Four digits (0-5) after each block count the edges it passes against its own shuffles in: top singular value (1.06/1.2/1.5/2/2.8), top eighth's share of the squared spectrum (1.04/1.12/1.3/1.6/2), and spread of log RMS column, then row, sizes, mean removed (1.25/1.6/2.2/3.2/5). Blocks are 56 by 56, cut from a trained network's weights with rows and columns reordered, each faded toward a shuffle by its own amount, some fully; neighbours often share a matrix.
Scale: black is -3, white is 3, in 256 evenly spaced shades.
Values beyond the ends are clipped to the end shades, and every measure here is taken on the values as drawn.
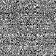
3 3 1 2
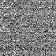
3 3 1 0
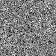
0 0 0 0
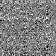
2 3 1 0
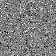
2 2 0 0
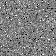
0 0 0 0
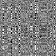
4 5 3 2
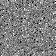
1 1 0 0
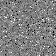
1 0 0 0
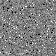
1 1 0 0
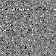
3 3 1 2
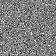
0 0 0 1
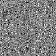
3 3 1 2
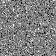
0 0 0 0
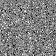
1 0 0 0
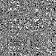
3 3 2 2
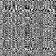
4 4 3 3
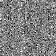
2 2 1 1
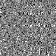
3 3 2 2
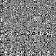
3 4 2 2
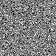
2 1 0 0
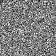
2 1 0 0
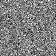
1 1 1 0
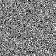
3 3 1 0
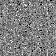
2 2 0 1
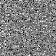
3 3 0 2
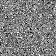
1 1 0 0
